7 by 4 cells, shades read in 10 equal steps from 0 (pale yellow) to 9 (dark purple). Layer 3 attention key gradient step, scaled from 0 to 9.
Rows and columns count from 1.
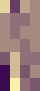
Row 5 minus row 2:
2 -3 0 1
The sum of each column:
37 25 33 31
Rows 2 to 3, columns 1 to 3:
4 5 5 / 4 5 4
